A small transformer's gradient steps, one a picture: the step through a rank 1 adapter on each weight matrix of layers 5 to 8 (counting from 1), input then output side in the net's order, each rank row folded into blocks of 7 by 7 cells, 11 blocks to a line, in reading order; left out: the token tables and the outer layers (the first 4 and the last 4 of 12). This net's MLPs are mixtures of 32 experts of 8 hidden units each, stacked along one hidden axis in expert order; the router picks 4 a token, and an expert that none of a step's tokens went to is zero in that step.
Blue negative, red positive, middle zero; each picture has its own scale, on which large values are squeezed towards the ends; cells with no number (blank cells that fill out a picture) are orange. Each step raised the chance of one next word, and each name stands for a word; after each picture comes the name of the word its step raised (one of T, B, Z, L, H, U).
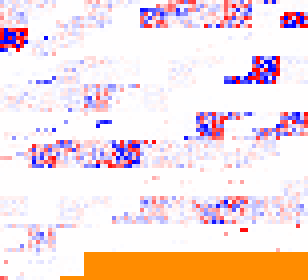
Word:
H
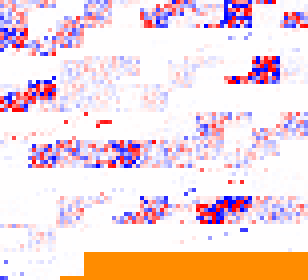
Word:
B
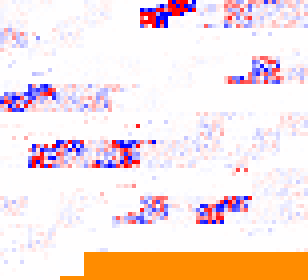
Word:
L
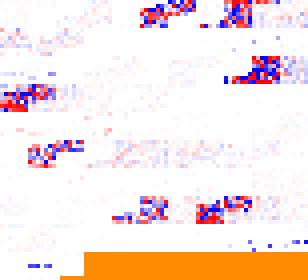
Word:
B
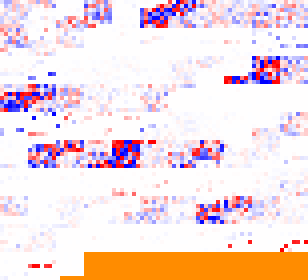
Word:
H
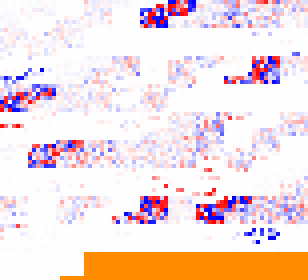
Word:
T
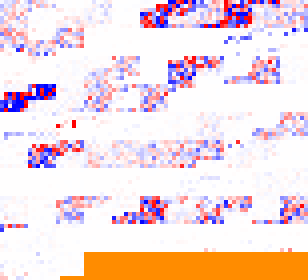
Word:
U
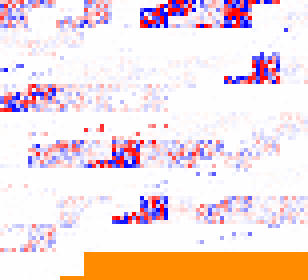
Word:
U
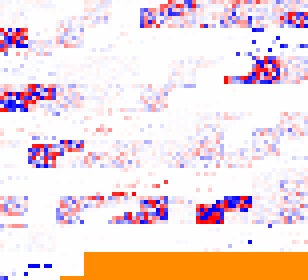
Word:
T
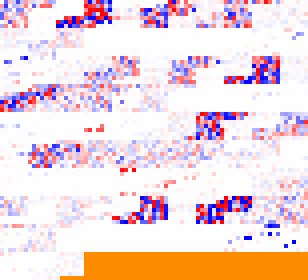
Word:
T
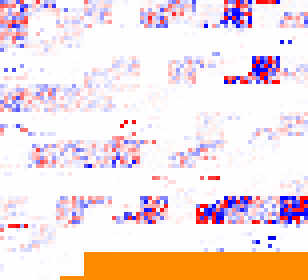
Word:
B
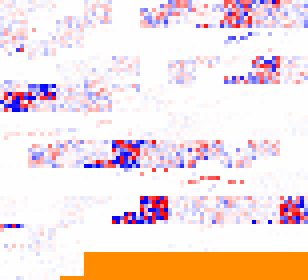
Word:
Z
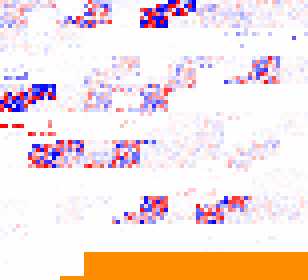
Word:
L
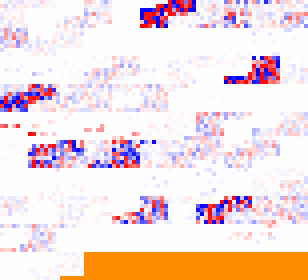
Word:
L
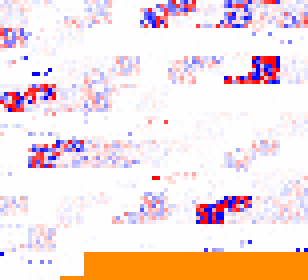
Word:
B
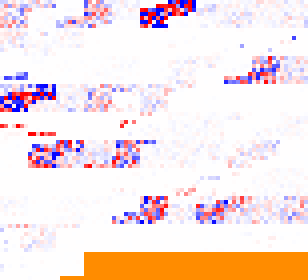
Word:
L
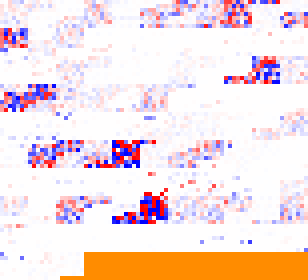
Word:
Z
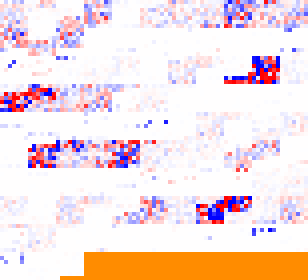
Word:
B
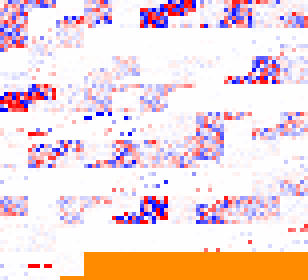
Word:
H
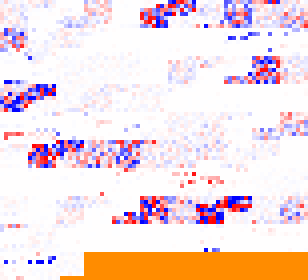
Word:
T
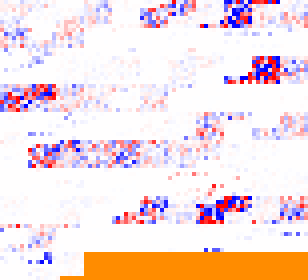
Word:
B
